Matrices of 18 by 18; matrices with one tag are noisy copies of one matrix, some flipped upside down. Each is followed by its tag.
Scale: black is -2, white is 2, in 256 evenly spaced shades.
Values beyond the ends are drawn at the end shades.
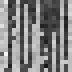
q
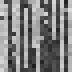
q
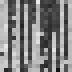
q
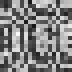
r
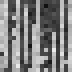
q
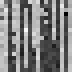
q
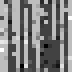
q
